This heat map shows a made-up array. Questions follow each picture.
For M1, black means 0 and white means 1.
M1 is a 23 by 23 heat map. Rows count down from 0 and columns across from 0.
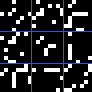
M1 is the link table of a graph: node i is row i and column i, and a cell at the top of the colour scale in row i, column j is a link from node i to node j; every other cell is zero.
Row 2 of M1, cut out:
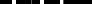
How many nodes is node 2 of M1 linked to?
3
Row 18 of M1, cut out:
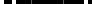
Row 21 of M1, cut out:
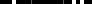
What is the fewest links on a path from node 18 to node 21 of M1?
1
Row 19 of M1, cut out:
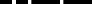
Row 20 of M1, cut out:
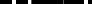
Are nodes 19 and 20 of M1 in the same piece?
yes
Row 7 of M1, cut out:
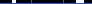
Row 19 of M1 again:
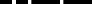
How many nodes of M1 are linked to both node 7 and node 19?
1
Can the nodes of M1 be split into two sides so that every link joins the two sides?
no
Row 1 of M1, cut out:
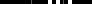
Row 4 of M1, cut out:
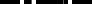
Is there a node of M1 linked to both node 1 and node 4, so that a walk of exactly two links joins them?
yes
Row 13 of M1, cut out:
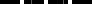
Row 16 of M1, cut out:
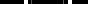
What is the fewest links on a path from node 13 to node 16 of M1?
2
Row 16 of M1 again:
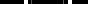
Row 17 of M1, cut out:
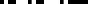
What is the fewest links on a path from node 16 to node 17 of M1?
1
